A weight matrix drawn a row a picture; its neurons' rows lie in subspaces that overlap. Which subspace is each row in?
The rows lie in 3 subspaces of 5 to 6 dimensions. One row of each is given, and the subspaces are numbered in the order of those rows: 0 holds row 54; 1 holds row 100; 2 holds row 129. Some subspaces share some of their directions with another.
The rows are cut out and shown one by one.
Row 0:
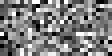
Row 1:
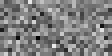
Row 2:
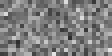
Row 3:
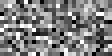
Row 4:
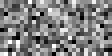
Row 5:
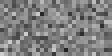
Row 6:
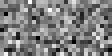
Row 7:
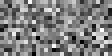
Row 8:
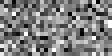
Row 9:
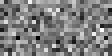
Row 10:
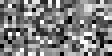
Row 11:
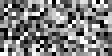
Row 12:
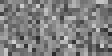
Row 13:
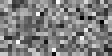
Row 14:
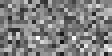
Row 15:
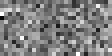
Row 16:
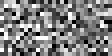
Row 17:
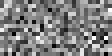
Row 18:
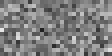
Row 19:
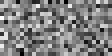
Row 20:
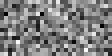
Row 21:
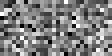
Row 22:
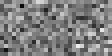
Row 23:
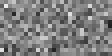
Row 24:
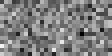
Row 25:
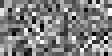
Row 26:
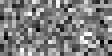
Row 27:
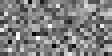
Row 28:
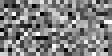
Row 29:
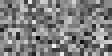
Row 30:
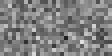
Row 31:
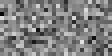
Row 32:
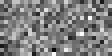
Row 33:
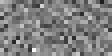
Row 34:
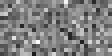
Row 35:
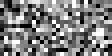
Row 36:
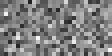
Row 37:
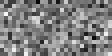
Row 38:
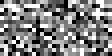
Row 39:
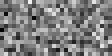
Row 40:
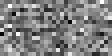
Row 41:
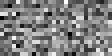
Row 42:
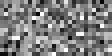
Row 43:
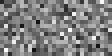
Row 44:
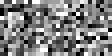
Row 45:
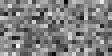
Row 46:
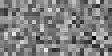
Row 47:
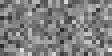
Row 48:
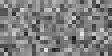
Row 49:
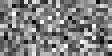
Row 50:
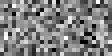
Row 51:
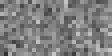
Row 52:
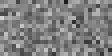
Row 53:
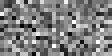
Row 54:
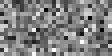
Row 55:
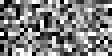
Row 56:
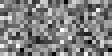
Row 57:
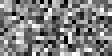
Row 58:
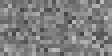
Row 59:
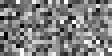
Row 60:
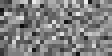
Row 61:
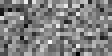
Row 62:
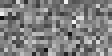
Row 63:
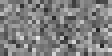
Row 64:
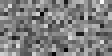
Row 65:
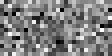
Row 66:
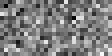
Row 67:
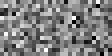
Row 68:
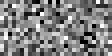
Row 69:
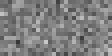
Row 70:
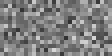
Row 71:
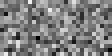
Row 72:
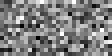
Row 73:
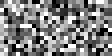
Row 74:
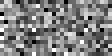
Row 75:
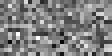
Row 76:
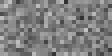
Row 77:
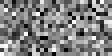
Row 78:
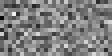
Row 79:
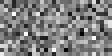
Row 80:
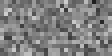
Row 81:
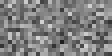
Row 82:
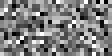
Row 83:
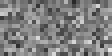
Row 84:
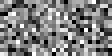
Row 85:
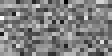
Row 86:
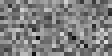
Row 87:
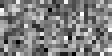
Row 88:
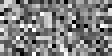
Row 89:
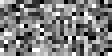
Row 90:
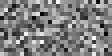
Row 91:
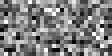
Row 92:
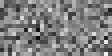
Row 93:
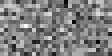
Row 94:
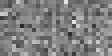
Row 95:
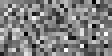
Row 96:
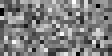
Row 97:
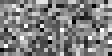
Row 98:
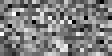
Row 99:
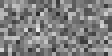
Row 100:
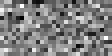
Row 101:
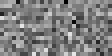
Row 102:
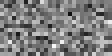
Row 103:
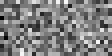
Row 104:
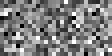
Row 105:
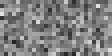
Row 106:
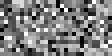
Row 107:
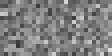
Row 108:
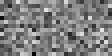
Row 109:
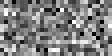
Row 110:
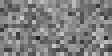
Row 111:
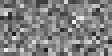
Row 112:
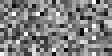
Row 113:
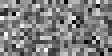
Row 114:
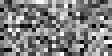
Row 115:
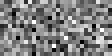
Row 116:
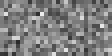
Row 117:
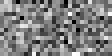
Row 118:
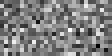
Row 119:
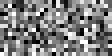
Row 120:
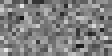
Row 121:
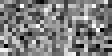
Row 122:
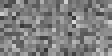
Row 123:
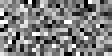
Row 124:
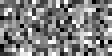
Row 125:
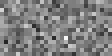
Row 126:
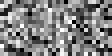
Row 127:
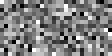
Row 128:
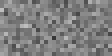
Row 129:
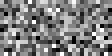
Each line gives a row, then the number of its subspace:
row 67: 0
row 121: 1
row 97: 1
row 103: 0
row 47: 2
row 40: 2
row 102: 0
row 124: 0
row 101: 1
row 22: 1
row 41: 2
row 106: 0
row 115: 2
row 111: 1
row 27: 1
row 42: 2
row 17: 0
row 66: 0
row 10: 2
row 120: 1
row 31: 0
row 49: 2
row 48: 0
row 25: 0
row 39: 0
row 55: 0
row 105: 1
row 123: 1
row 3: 0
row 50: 0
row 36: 1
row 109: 0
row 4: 2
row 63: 1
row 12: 1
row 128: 1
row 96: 1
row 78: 2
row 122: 0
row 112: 2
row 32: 2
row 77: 2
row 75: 0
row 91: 0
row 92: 0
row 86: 0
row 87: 1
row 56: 0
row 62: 1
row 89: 1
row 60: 1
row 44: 1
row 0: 2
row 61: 1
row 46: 0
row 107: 0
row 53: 2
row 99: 0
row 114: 1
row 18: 1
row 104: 1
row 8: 2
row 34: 0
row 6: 0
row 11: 2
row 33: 1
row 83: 1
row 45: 2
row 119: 0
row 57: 1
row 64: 2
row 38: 1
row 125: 1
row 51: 1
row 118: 1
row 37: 0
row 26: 0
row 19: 0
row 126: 2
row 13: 0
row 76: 0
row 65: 2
